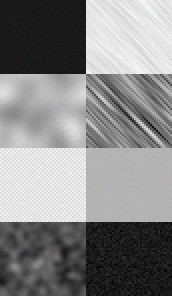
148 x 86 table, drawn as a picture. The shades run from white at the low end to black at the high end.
It is made of 4 by 2 panels. Panel 1,1: very high, flat. Panel 1,2: very low, slanting down to the right, faint in contrast. Panel 2,1: low, smooth. Panel 2,2: middling, slanting down to the right, strong in contrast. Panel 3,1: very low, checkered, faint in contrast. Panel 3,2: low, flat. Panel 4,1: high, blotchy. Panel 4,2: very high, fine-grained, faint in contrast.
